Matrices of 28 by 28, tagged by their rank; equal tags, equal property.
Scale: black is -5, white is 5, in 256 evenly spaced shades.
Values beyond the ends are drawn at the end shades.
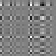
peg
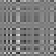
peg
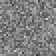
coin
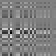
peg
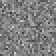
coin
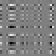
peg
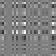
peg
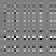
peg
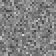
coin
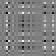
peg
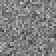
coin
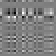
peg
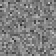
coin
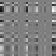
peg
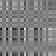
peg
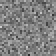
coin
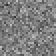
coin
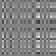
peg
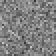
coin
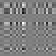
peg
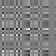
peg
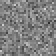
coin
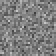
coin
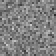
coin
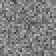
coin
